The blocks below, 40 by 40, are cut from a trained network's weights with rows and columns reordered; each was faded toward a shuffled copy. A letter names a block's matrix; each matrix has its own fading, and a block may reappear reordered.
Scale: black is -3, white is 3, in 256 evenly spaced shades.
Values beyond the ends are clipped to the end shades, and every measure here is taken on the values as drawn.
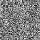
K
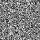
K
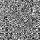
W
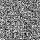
K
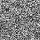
K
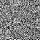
W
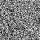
K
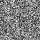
K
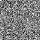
K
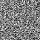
K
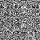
W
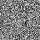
K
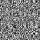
W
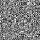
W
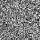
K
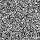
K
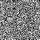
K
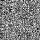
K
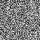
K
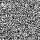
K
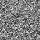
K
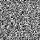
K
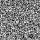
K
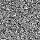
K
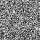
K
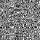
W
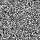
K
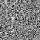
W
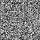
K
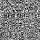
W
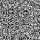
W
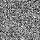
K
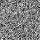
W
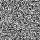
K
